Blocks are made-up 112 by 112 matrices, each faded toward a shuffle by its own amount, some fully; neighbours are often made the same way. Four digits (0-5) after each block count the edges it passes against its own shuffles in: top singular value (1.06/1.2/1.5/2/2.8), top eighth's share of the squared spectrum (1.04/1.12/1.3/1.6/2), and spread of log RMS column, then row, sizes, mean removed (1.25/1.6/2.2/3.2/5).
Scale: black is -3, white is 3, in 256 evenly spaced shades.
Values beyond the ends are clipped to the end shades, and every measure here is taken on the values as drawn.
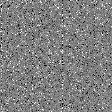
2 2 2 0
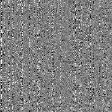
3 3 4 0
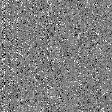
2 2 3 0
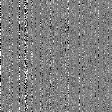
3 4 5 0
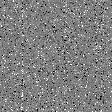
1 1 1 0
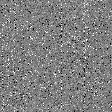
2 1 2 0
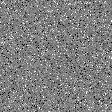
0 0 1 0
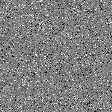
0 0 0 1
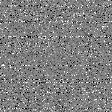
2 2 0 3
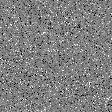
0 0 0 0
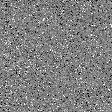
2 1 1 0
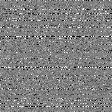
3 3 0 4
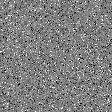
0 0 0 0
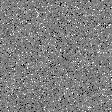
0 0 0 0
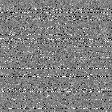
2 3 0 4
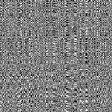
5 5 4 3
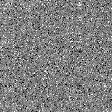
4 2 1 1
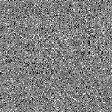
4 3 2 2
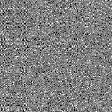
4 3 2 2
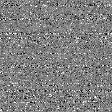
1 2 0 4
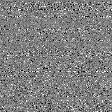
1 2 0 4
